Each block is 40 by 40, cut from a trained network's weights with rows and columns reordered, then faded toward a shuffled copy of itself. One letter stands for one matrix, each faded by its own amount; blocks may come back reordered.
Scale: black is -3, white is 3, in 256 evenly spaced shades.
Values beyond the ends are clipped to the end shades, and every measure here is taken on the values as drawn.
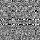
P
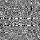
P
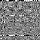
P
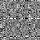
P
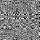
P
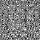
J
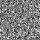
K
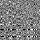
P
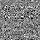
K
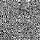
K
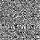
K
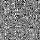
J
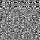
P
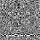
P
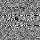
P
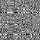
P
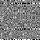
P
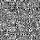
K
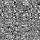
K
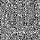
K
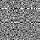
P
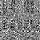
K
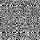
P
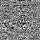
K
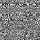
P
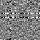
P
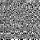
P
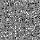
J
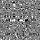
J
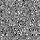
J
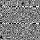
P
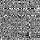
P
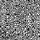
K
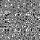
J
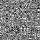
K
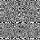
P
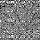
J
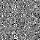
J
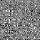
J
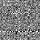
P
